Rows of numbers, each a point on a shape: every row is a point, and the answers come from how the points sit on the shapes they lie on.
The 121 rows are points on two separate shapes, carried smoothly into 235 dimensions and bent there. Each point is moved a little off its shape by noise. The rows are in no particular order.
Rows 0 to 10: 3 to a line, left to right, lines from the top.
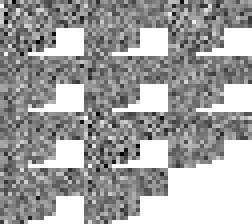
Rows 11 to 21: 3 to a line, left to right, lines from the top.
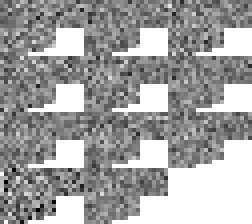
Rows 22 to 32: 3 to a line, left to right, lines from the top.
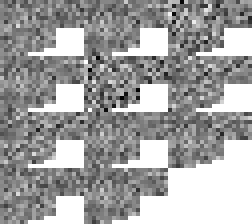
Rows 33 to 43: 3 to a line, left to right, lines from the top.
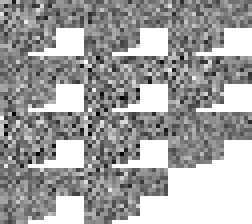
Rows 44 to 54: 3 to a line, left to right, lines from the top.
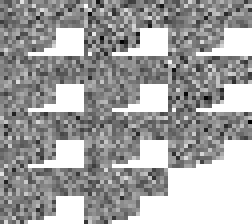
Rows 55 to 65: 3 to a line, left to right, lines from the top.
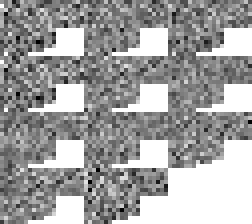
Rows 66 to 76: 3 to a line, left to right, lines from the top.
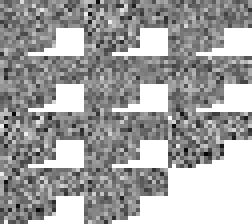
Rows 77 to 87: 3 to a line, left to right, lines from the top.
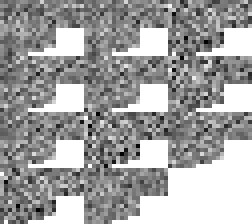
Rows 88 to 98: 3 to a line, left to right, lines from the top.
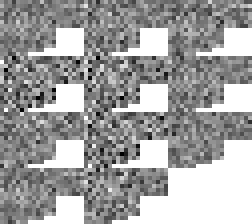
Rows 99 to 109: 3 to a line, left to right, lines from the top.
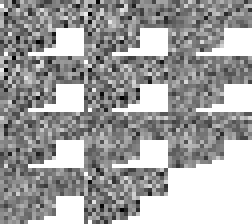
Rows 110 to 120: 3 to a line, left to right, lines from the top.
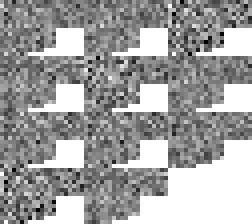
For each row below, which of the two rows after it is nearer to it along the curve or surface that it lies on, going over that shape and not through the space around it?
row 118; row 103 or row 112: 103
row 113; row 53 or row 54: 53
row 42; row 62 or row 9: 62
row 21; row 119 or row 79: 79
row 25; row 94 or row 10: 10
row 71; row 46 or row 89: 89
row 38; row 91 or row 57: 91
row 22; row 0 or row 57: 57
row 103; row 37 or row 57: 37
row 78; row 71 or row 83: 71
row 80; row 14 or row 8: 14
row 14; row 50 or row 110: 50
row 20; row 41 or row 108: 108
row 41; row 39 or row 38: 38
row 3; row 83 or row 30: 30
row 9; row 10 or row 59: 59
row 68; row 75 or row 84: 75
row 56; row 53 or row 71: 53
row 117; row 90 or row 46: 46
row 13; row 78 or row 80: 78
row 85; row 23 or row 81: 81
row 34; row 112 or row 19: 19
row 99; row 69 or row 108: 69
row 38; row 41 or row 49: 41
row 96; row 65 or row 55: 55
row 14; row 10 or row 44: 44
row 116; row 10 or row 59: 59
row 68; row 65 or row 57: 57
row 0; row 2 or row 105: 2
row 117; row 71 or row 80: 80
